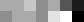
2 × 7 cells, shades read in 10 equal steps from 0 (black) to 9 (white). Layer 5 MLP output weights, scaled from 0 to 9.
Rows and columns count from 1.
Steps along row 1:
same up down up down down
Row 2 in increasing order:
0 5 5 6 6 8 9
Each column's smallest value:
5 6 6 5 6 3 0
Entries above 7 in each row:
0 2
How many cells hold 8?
1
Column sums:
11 12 13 10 14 12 1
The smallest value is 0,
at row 2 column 7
